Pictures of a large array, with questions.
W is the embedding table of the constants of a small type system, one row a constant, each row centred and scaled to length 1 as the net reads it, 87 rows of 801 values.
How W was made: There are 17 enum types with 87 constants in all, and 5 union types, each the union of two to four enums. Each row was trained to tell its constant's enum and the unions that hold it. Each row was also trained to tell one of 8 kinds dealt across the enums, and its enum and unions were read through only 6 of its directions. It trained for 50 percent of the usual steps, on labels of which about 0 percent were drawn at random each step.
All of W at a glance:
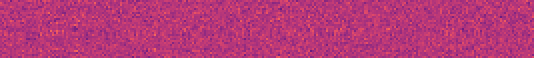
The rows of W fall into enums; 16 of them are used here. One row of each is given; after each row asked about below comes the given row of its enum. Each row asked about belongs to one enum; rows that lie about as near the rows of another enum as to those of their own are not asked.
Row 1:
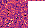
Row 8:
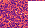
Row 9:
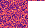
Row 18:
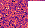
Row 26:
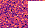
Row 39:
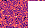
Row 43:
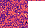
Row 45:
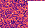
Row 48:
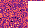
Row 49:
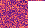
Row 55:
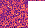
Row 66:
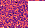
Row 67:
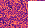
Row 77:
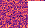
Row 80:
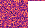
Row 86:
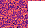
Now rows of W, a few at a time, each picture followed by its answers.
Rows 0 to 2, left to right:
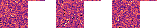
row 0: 77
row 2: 9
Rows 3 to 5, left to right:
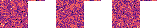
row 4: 39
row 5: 8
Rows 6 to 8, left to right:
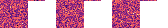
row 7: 48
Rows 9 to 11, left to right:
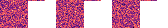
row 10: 9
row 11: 77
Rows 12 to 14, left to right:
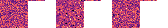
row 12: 49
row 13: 67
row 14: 86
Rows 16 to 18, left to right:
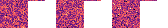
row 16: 67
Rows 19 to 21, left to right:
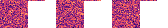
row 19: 9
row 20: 9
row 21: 39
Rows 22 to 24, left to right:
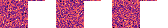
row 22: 8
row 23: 45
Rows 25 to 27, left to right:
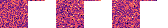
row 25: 86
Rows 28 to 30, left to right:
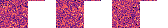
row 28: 77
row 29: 18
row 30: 66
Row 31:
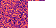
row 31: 77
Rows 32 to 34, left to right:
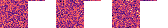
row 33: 45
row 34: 8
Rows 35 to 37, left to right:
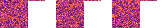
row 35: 39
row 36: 39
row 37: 80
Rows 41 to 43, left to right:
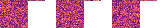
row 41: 18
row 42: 1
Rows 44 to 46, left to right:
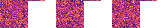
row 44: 45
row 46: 45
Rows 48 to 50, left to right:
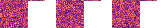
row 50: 45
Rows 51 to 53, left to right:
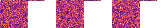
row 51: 48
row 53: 8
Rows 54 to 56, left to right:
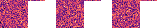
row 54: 48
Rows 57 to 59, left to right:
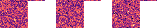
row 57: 18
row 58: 67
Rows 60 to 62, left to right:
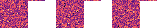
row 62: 80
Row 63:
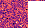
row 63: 18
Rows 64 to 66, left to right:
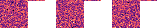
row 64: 80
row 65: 9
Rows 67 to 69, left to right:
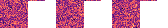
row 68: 67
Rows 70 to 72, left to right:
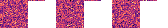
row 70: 80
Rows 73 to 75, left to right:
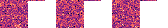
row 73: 39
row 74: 8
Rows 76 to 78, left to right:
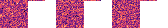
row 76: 80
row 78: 1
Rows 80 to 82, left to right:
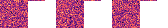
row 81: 77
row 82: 49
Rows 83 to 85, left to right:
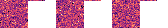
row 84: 43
